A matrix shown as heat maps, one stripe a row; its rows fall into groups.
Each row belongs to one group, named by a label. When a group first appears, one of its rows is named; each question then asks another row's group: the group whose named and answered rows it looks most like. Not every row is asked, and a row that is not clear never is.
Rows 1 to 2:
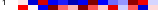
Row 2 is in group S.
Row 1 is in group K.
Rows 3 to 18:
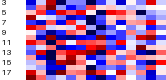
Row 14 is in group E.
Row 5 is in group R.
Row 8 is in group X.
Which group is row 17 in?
S
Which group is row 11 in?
S
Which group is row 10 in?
K
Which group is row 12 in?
K
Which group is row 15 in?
R
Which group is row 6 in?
X
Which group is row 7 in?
E
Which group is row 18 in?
X
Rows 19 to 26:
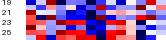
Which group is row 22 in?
K
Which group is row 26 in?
R
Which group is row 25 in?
R
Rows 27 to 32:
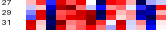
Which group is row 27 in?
R
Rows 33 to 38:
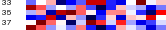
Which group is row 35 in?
R
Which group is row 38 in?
X
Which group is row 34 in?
X
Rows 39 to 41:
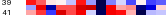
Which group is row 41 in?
R
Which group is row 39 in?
X
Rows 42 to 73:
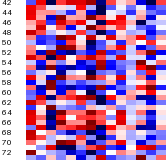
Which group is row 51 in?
R
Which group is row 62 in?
X
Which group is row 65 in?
S
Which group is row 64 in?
S
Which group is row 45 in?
S
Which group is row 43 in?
X
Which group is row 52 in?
K
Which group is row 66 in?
S
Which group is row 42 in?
R
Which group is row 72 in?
X
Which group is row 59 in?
K
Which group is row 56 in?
E
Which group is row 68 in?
X
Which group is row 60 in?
E
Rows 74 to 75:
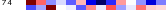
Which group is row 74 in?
X
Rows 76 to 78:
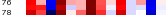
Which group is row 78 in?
S
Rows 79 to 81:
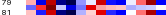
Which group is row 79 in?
K
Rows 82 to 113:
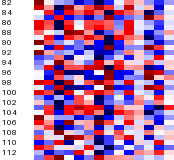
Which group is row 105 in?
X
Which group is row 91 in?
K
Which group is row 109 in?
R
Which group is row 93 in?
E
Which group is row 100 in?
S
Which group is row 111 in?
X
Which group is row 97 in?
K
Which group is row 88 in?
R
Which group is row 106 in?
S
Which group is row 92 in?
X
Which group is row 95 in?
R
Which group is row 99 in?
K
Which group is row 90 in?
X
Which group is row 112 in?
E
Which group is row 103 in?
R
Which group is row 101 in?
E
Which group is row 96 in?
K
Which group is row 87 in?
S
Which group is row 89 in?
R
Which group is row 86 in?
S
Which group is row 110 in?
E
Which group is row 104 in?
R
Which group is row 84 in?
R
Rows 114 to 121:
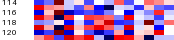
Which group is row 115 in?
X
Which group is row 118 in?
K
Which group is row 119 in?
S
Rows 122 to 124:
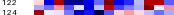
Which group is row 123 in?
K
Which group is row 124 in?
X
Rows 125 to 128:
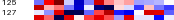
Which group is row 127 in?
K
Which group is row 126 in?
X
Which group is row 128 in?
S
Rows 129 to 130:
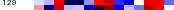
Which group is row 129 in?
K
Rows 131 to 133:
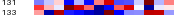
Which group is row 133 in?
K
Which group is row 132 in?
R
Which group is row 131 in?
K
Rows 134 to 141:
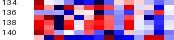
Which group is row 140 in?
X
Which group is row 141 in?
K
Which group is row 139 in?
S
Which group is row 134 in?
X
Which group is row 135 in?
S
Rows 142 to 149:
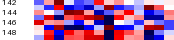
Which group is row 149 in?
R
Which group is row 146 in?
X
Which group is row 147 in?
K
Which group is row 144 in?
R
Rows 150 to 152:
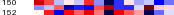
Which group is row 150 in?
X
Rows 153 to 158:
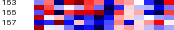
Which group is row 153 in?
R
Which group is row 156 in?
X
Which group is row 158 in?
X
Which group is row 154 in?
X
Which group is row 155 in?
R
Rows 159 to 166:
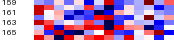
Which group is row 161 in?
X
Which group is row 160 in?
X
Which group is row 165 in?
K
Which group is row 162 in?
K
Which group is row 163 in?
X
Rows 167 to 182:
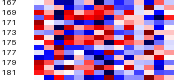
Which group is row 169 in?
S
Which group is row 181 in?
X
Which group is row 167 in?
E
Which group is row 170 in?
R
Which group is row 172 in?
S
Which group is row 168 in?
K
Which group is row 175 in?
R
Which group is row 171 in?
X
